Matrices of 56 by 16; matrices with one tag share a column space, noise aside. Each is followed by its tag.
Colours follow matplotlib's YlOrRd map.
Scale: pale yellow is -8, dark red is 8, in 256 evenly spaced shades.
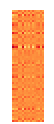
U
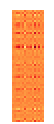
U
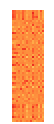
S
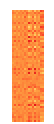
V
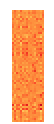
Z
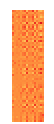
V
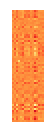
Z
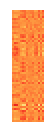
Z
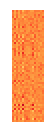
Z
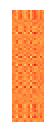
S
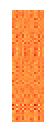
Z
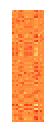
Z
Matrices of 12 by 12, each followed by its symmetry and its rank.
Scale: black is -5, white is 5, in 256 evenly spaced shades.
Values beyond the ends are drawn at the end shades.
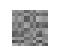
neither, rank two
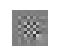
symmetric, rank two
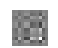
symmetric, rank one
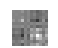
symmetric, rank two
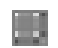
symmetric, rank one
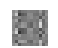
neither, rank two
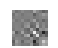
symmetric, rank two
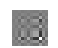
symmetric, rank one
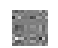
neither, rank two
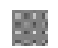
symmetric, rank one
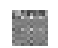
neither, rank two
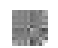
symmetric, rank two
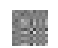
symmetric, rank two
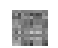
neither, rank two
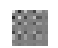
symmetric, rank one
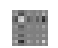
symmetric, rank one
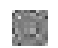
symmetric, rank two
